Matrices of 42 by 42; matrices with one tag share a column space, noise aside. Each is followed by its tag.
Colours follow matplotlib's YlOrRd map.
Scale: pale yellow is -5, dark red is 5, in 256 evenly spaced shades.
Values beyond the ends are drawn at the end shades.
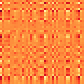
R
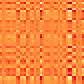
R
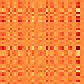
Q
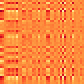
R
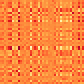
Q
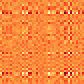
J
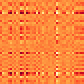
J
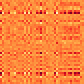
J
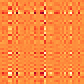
J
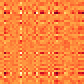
J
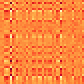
R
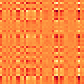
R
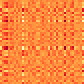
Q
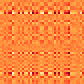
J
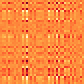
R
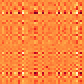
J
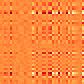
J
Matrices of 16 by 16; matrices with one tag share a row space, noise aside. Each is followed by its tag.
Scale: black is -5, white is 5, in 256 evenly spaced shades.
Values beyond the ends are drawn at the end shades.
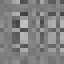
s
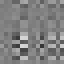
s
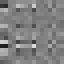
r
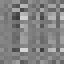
s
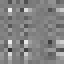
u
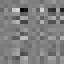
s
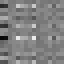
r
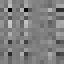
u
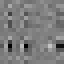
u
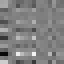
r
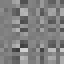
s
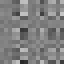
s
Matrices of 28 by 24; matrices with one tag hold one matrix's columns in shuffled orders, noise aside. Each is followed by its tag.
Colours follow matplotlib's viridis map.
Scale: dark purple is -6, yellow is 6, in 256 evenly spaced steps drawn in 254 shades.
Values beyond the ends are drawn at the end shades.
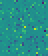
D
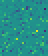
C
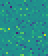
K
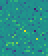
C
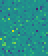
C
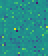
D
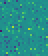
D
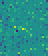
D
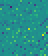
K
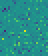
C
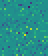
K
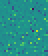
C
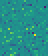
K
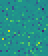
C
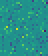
D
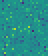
D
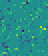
D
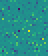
C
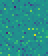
K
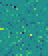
K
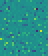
C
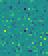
C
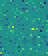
D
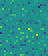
K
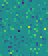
D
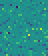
K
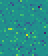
K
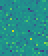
C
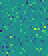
D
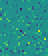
C
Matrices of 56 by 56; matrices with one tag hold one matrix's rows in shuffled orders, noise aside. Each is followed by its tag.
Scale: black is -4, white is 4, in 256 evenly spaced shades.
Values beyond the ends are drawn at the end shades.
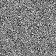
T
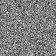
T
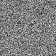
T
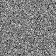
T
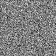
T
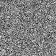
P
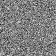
P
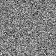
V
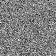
P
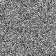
P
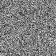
P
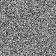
V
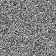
V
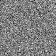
T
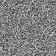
V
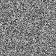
V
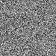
V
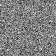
P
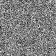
P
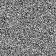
P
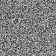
V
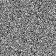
T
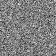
P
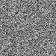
V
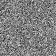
P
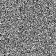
P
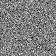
T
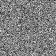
P
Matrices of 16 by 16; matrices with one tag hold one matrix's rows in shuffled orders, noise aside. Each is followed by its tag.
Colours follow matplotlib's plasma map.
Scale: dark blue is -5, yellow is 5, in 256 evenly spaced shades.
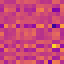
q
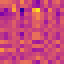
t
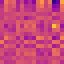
q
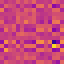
q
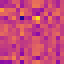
t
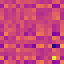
q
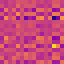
q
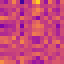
t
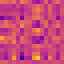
t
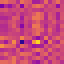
t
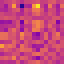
t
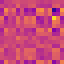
q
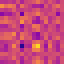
t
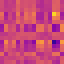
q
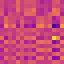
q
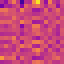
t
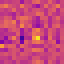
t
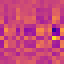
q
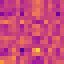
t
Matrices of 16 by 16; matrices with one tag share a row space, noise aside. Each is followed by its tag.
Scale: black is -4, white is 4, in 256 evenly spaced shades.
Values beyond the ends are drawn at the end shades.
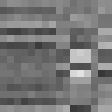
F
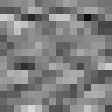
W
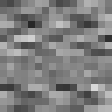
W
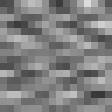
W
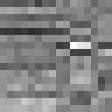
F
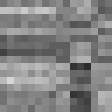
F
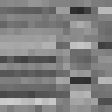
F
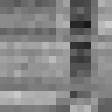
F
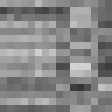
F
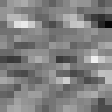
W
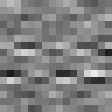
W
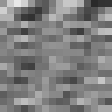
W
